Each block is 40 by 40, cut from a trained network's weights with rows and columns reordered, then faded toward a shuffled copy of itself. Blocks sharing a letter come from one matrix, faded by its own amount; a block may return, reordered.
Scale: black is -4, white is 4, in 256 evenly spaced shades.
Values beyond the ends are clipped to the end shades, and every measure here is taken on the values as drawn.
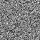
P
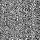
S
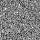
P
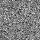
P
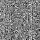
S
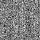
S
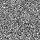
P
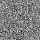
P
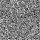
P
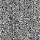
S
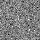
P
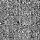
S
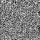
P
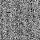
S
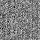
S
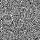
P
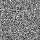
P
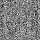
S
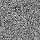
P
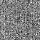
S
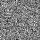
P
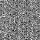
S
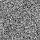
P
